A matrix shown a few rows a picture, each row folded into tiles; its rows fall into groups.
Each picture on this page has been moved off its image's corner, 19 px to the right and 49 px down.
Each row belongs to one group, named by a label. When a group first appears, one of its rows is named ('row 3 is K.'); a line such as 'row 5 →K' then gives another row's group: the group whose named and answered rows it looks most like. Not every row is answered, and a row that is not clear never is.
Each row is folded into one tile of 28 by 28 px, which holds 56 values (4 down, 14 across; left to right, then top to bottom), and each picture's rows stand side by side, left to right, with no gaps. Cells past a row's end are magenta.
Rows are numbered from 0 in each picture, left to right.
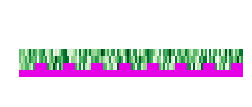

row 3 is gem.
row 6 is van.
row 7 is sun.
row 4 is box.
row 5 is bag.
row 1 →box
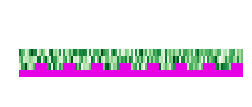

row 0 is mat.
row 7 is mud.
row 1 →box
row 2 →bag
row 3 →mat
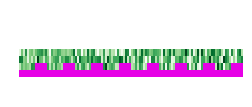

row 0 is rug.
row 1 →sun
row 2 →box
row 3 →van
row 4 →sun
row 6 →sun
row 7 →mat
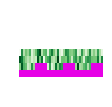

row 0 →rug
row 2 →van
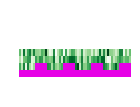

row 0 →sun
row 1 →van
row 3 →mud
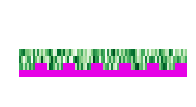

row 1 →mat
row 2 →rug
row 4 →mat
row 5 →mat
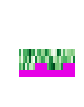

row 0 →bag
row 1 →mat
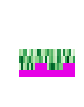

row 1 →mat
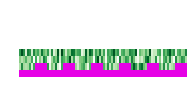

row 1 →sun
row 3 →bag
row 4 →mud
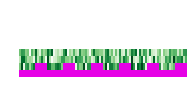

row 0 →box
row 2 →rug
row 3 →box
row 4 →mud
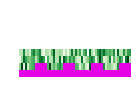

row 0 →box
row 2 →gem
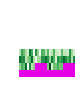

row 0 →mat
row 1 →van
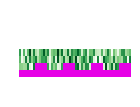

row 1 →bag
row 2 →mud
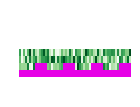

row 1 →van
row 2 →mat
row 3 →bag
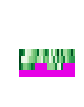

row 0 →mud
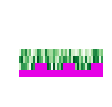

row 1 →van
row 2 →rug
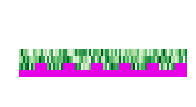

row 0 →box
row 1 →box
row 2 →bag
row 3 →box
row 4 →van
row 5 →rug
